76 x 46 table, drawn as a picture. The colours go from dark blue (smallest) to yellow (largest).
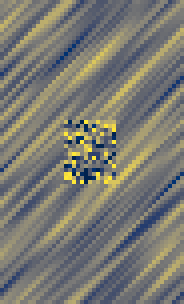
Odd patch: rougher, in the centre. Slope: none. Mirror symmetry: none. Roughest part: centre. Grain: diagonal, up to the right.
